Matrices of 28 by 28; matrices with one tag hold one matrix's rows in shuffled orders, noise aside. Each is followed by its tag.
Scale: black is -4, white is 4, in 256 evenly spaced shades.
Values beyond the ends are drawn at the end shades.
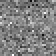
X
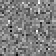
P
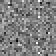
P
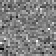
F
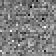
X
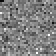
F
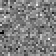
F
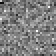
F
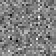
P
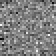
F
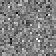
P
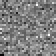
F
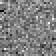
F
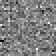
F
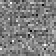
X
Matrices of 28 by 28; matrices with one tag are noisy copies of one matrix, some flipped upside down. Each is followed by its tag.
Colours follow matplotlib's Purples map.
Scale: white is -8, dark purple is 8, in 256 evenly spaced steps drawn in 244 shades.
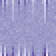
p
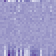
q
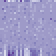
q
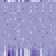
q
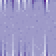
p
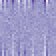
p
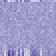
q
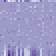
q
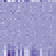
q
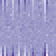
p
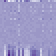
q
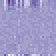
q
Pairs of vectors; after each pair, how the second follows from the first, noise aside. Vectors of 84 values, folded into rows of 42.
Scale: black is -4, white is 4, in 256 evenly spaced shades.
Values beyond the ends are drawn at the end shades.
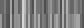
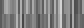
reversed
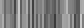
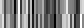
scaled up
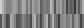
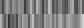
reversed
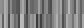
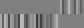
partly zeroed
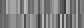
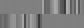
partly zeroed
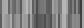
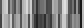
scaled up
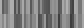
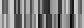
scaled up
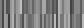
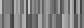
reversed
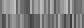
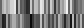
scaled up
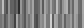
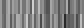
reversed
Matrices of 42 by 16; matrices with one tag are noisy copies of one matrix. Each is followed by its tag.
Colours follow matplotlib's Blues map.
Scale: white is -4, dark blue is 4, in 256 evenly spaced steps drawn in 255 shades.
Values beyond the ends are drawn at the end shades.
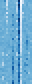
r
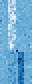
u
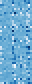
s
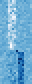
u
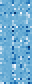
s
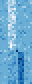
u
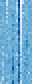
r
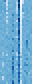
r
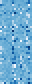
s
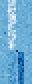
u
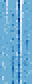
r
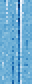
r
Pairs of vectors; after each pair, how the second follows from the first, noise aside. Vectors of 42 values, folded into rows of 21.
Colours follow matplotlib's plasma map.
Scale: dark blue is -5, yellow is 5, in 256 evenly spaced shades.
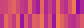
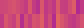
shrunk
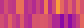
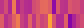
shuffled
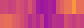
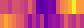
scaled up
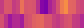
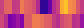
scaled up
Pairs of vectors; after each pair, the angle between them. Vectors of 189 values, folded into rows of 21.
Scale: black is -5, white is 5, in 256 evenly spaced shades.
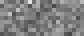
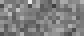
nearly parallel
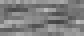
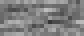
nearly parallel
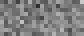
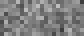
nearly opposite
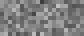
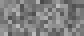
nearly parallel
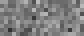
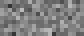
orthogonal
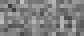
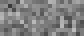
nearly parallel
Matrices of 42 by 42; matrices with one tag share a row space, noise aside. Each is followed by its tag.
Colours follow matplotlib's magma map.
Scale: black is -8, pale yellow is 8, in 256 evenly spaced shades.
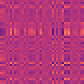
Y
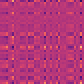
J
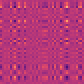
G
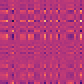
J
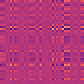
Y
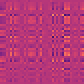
Y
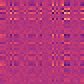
Y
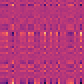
J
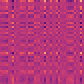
J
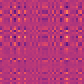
G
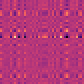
G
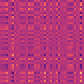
J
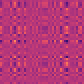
G
